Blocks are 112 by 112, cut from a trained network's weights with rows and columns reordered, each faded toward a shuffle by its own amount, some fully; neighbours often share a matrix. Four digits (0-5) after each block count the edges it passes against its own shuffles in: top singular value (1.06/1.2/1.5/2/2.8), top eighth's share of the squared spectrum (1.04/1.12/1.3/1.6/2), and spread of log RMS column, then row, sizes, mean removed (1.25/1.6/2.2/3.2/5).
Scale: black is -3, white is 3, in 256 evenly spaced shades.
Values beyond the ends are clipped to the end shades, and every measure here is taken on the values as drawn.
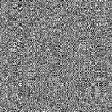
4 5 3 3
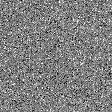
0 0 0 0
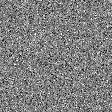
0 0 0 0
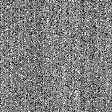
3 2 0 1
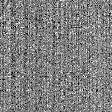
4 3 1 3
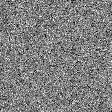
0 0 0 0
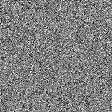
2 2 0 0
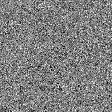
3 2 0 1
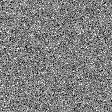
1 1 0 0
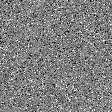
0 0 0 0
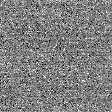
2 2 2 0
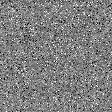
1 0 1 0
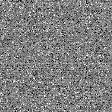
2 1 2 0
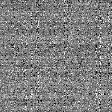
3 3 3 0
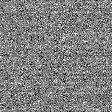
2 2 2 0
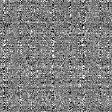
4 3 4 0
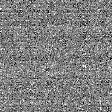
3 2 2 0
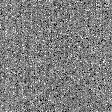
2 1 0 1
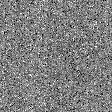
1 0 0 0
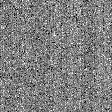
2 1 0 0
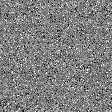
0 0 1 0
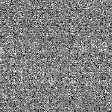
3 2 2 0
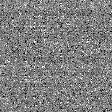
2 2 2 0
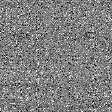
2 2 2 0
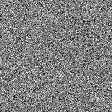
2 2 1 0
